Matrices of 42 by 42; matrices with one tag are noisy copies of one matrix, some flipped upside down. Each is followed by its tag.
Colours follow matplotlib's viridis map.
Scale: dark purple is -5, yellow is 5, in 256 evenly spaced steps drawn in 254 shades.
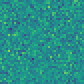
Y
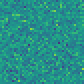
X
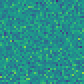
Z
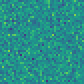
Y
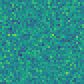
Y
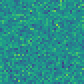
X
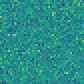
Y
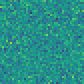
Z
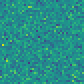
Z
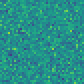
Y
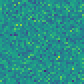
X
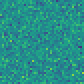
Z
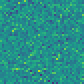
X
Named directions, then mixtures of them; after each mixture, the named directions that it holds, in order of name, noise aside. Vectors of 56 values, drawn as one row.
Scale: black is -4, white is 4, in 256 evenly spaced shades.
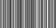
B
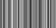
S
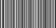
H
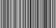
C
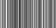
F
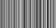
B, S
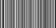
H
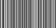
F, H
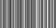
B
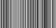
C, F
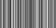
B, S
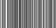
F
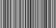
B, C
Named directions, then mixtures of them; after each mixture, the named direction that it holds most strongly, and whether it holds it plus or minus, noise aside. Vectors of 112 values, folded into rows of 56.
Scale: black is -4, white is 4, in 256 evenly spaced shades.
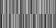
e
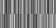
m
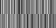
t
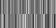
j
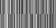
m, minus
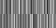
m, plus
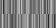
t, minus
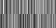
e, plus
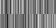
m, plus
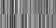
t, minus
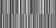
e, plus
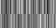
m, plus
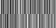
t, minus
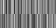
m, plus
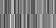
m, plus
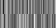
j, plus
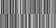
t, minus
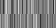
m, minus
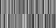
j, plus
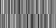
t, plus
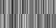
j, plus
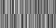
t, minus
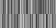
e, minus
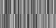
m, plus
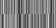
t, plus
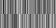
t, minus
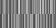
e, plus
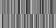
e, minus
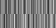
m, plus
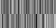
e, minus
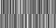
t, minus
